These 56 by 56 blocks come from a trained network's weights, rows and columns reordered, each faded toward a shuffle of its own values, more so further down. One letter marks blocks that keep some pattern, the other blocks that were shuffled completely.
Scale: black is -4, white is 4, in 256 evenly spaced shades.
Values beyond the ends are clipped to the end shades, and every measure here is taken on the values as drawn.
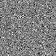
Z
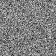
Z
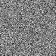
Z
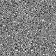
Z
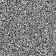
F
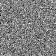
F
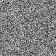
Z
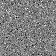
F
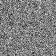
F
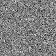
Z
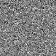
Z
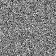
F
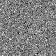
F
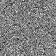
Z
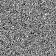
F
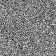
F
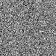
Z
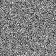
F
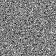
F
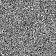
F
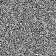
Z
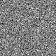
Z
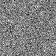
F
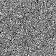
F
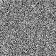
F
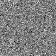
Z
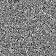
F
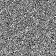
F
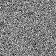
F
